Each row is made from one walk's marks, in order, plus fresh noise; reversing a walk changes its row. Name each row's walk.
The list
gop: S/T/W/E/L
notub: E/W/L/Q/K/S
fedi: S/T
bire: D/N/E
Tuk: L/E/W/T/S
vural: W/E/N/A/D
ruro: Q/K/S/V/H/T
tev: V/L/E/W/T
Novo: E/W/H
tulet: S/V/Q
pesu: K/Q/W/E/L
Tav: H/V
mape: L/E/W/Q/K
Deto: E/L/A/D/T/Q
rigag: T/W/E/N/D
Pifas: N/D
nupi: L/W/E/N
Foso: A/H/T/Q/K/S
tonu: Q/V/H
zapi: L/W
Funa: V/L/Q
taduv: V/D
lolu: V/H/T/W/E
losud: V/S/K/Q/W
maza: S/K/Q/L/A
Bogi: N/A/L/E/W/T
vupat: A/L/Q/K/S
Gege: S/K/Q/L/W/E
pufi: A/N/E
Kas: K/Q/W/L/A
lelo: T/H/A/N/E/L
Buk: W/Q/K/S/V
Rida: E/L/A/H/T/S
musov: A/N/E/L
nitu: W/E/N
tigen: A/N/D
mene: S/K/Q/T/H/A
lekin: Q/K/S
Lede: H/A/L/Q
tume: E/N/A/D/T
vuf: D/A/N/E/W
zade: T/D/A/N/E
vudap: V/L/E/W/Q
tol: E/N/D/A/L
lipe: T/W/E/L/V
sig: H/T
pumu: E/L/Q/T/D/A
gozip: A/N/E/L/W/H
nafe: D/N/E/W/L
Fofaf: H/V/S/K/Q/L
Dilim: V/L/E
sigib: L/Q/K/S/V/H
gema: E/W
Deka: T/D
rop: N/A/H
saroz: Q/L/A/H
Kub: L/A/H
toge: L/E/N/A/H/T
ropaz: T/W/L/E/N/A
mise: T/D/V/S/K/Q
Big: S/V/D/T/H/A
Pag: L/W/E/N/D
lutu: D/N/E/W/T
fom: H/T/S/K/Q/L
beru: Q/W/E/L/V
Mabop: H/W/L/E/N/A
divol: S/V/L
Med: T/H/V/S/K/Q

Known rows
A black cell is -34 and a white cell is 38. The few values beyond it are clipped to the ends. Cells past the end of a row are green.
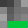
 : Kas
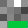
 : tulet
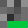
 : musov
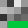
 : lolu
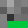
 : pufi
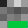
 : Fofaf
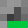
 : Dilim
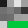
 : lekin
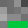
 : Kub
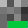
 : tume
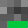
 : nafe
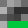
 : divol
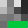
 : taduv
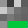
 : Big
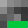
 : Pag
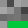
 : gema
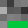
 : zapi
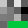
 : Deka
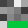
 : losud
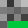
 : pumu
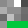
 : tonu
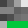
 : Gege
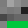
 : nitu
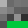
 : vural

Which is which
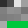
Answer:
mene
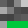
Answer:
gop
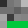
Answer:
maza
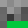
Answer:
zade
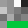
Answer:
Tav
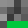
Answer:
tol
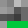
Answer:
beru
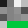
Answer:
Foso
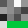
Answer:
Buk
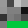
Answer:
lutu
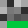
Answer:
tev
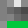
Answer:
Funa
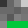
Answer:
pesu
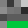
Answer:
Bogi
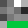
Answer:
mise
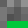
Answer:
lelo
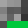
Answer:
tigen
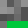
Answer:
vuf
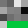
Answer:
fedi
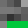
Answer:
ropaz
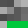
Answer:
Rida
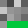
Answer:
Novo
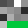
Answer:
ruro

